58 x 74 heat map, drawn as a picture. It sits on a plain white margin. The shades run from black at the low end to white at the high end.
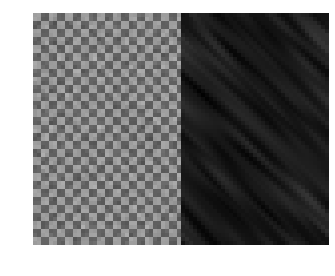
The table splits into one row of 2 panels. Panel 1,1: middling, checkered, strong in contrast. Panel 1,2: very low, slanting down to the right, faint in contrast.
